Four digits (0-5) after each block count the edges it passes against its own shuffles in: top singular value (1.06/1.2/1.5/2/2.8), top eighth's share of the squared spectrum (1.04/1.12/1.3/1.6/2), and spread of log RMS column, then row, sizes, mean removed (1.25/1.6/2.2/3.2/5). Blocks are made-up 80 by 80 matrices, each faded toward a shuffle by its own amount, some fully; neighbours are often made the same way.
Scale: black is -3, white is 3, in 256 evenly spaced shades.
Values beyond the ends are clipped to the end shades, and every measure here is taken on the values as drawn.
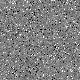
2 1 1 0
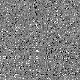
3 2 1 1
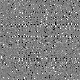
4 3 2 2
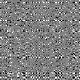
5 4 3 3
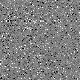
3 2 0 1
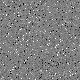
0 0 0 0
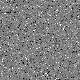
0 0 0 0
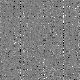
3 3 2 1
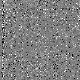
2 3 3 2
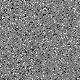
2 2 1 0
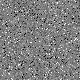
0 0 0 0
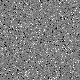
0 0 0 0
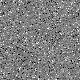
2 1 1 0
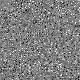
1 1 0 0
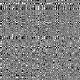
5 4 3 3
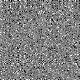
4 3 1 2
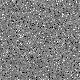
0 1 0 0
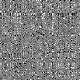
4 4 2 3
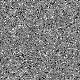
2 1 0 0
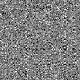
4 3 2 1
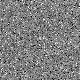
0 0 0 0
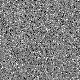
0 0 0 0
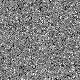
0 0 0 0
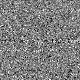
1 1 0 2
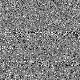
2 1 0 3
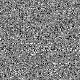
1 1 0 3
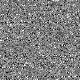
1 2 0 3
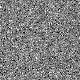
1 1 0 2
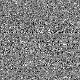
1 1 0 3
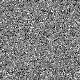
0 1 0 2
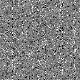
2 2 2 0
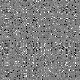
4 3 2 2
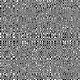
5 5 3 3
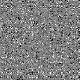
4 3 2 2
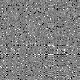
4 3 2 2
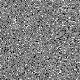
3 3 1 1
